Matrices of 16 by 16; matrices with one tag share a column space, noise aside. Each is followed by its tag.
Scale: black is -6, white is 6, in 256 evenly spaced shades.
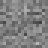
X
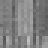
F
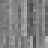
F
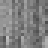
F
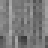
F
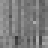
F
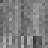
F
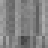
F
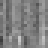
F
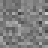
X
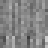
F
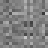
X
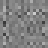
X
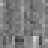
F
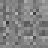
X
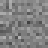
X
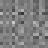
X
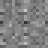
X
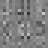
X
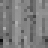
F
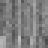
F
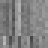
F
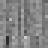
F
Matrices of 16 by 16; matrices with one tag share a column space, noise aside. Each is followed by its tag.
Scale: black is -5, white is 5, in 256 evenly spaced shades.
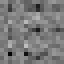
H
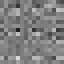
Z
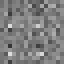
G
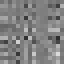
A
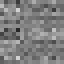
Z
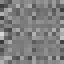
Z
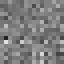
A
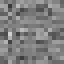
Z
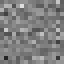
Z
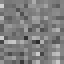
A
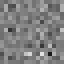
H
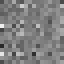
G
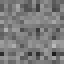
H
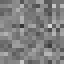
G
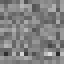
H
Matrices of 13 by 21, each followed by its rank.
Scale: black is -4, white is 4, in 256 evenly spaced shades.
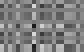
one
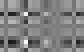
one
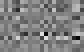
two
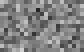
full rank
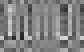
two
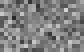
full rank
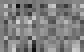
two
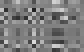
two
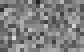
full rank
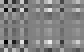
one
